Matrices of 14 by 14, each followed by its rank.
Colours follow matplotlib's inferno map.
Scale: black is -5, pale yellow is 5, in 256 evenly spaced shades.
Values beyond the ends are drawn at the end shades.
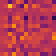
three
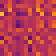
three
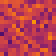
full rank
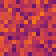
full rank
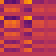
one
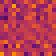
three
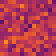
full rank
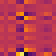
one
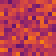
full rank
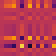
one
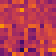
three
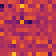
three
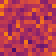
full rank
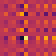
one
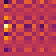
one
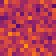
full rank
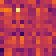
three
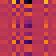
one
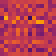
three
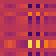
one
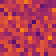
full rank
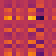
one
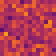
full rank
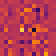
three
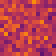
full rank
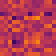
three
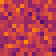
full rank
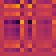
one
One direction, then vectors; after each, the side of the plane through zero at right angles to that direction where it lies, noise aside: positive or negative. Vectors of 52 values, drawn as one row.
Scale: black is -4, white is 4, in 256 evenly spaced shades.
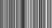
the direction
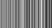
negative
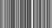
positive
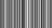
positive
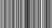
negative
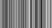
positive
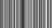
positive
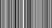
negative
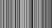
negative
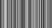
positive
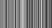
negative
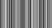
positive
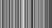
negative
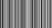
positive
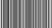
negative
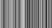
negative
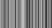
negative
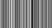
negative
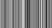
negative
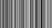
positive
